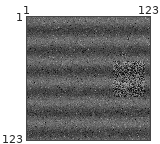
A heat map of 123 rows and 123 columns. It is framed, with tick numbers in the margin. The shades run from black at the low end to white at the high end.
Slope: none. Stripes: horizontal, repeating 6 times. Odd patch: rougher, in the middle right. Roughest part: middle right.
